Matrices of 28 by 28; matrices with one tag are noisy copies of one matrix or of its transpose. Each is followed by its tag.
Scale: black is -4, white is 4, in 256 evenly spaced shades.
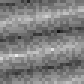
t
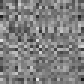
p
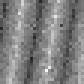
t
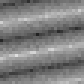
t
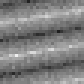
t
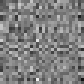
p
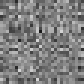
p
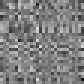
p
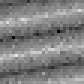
t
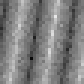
t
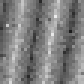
t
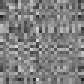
p
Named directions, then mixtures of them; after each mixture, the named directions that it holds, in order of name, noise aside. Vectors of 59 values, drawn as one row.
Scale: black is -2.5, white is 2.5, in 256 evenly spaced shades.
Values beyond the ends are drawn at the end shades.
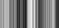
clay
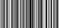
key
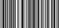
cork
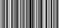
key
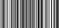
clay, cork, key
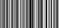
key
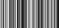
clay, cork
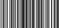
clay, cork, key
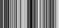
clay, cork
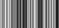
clay, key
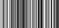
clay, cork, key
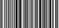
cork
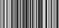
clay, key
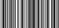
cork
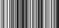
clay, cork, key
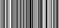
key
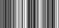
clay, cork, key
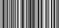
cork, key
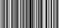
key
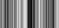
clay
